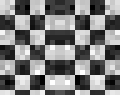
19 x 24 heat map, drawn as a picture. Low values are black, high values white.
Histogram: two levels. Grain: checkered. Slope: none. Mirror symmetry: left to right.
